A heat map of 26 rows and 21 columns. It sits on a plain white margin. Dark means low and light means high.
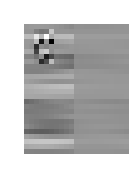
Odd patch: rougher, in the top left. Roughest part: top left. Slope: none. Histogram: skewed, a long tail of low values. Seam: vertical, 50% of the way across, the right part calmer. Grain: streaks across.
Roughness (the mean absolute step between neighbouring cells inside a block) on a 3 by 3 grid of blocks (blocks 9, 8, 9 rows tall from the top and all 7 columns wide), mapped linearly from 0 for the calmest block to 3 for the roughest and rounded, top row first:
3 0 0 | 1 0 0 | 1 0 0
